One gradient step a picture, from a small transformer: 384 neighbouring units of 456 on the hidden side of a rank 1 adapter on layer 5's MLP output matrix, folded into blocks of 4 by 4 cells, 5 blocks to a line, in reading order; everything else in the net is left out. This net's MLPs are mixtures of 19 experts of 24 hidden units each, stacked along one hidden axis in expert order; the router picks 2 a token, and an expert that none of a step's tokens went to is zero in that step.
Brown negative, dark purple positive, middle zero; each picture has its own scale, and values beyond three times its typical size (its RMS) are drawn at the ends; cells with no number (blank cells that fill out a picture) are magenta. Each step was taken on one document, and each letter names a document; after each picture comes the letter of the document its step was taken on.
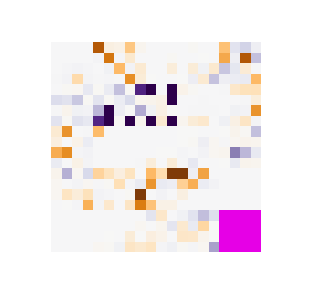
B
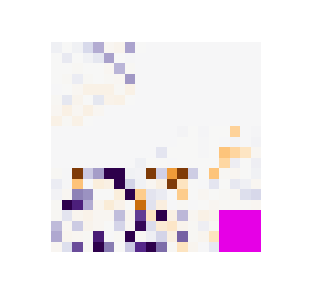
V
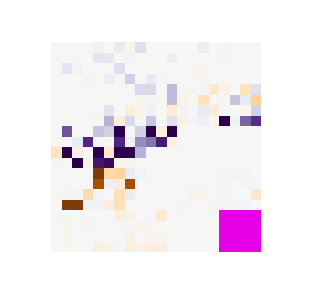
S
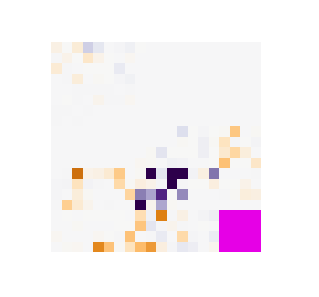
V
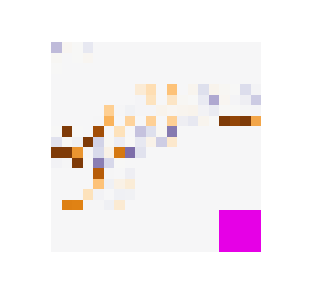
S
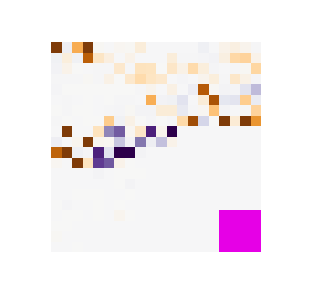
S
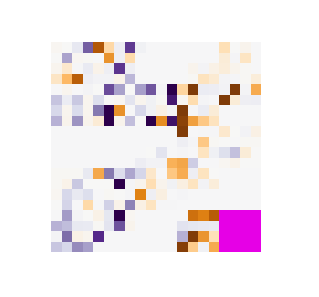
B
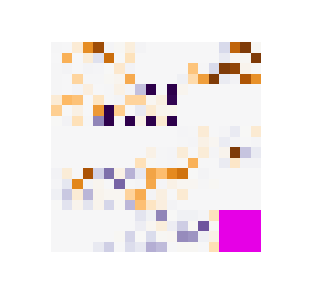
B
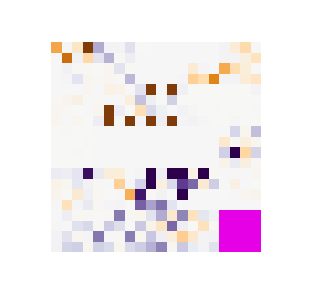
B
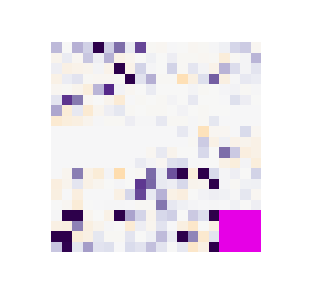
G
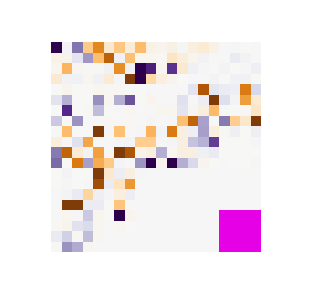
S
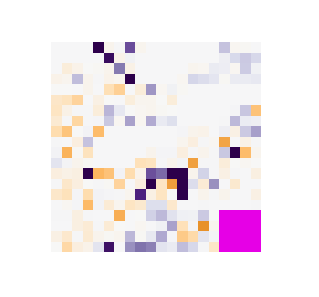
B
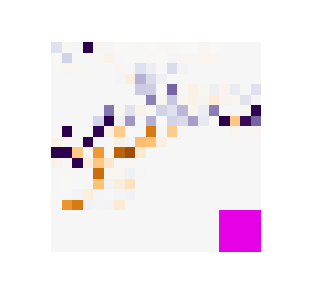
S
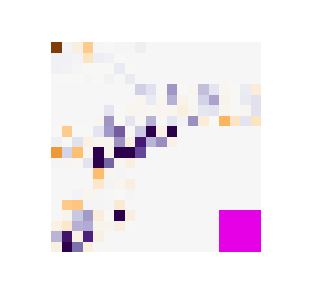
S
